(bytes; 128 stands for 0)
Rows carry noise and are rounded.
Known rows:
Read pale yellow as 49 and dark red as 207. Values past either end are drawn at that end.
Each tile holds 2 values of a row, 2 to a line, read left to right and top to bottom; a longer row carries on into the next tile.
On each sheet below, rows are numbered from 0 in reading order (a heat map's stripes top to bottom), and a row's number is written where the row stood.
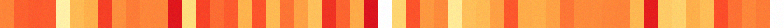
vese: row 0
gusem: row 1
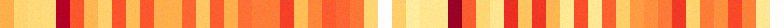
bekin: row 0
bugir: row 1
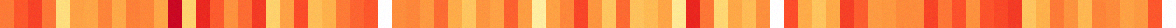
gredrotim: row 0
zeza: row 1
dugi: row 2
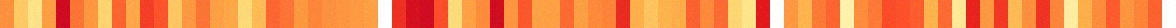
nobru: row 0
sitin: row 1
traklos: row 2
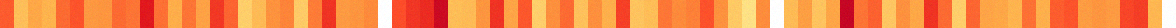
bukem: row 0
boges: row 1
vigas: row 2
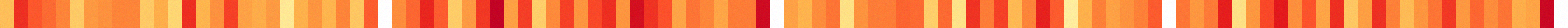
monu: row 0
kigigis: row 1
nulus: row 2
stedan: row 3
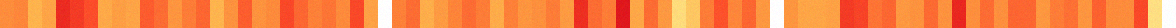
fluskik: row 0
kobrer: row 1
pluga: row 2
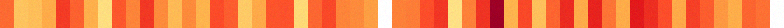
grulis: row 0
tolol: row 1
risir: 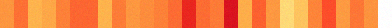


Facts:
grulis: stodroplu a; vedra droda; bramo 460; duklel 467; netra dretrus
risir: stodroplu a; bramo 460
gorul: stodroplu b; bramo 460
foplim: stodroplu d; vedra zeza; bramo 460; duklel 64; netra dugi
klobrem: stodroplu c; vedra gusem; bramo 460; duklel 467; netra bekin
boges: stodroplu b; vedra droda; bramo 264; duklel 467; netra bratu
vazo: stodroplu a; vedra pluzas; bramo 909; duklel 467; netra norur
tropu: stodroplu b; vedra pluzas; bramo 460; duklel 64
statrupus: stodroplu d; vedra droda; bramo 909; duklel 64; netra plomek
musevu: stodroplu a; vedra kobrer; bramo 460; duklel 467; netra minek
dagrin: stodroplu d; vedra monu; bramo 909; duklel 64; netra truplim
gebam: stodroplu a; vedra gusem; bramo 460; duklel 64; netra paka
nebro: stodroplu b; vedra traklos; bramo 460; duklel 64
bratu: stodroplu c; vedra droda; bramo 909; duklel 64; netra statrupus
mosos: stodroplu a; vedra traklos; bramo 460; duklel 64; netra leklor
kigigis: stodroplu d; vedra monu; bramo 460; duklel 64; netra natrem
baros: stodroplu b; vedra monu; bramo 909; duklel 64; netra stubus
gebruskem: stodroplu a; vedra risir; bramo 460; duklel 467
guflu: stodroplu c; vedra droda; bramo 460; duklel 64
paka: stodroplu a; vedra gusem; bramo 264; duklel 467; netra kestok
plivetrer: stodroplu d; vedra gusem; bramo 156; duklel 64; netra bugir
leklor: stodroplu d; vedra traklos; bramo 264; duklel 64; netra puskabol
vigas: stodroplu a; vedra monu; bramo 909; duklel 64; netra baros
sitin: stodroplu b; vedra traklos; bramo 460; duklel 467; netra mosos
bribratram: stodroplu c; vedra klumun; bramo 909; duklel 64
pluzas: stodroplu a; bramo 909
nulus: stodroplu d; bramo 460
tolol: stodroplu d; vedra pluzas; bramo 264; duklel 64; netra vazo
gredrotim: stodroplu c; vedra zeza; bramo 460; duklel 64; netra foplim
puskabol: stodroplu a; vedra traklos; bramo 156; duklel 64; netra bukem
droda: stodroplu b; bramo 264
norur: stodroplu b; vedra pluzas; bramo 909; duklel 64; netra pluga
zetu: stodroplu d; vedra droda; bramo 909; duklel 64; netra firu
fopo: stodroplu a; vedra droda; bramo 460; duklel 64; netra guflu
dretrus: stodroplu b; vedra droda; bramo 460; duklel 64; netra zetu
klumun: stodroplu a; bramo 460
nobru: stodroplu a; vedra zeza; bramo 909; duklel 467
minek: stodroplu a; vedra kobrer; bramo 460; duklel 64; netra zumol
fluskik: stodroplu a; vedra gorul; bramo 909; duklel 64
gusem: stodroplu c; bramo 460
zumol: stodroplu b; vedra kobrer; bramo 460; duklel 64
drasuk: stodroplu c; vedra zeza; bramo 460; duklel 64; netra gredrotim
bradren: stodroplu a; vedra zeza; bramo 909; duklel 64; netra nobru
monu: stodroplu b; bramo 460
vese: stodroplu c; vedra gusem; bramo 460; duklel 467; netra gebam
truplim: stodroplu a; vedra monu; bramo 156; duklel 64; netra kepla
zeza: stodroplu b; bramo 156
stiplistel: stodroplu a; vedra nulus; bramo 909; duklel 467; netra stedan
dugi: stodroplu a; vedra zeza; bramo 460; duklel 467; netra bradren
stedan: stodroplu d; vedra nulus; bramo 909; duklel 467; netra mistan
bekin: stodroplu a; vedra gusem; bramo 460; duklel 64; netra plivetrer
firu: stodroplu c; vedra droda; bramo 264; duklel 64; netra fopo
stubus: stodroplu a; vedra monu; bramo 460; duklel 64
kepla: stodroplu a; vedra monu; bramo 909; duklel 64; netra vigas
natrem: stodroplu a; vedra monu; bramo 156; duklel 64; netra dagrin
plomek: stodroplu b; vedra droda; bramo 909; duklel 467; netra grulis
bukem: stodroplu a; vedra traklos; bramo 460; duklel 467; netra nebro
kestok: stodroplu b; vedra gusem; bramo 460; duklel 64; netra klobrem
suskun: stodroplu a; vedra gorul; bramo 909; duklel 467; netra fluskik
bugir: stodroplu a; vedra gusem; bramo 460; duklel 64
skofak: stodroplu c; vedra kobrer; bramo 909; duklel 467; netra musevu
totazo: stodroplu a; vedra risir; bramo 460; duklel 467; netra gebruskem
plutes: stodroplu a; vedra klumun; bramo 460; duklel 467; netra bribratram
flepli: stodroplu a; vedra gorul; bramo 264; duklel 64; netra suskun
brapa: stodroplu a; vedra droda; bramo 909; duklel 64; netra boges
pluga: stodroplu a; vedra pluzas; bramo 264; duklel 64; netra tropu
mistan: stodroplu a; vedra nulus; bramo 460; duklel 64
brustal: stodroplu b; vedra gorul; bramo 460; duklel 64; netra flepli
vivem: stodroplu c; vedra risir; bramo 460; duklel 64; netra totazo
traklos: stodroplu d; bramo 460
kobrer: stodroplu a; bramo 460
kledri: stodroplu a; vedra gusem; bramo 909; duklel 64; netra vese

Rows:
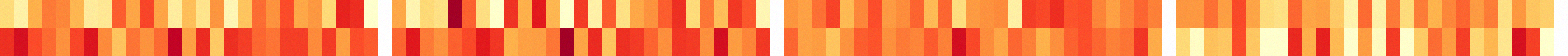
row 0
firu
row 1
fopo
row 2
statrupus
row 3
dretrus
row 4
brapa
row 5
kledri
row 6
puskabol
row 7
guflu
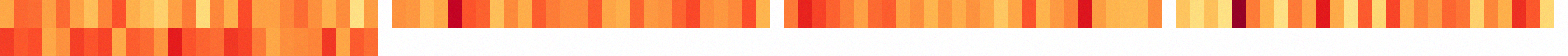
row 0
kestok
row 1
bradren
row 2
norur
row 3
stubus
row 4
mosos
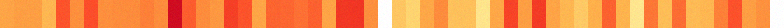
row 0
truplim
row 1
klobrem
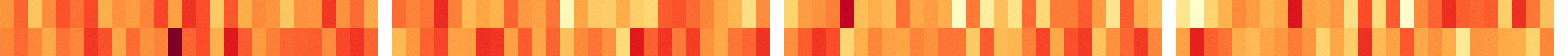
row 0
pluzas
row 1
plomek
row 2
baros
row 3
plivetrer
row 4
natrem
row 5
dagrin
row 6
bratu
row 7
gorul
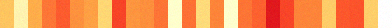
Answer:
zetu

